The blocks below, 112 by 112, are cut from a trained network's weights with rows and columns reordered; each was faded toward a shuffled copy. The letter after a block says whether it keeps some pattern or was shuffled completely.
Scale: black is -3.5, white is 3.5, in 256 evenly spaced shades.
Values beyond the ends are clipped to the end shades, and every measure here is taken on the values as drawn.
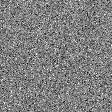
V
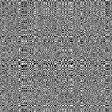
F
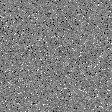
V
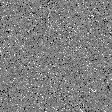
V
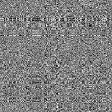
F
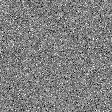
V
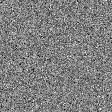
V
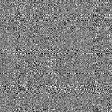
F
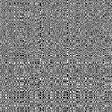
F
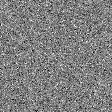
V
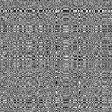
F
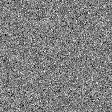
V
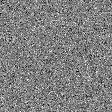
V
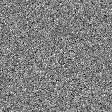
V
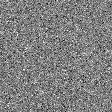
V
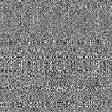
F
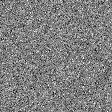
V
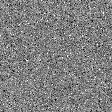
V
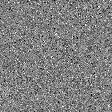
V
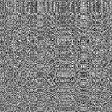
F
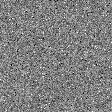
V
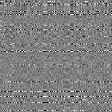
F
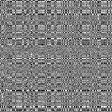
F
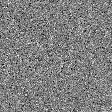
V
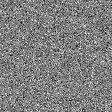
V
